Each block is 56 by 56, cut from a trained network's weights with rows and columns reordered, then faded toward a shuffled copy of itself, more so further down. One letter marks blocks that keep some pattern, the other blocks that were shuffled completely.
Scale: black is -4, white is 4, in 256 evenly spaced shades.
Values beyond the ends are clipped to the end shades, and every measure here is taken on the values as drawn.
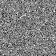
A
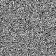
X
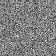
A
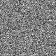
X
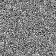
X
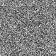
A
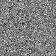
X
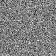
A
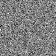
A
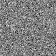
A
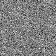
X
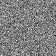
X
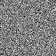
A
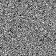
X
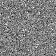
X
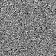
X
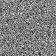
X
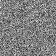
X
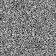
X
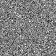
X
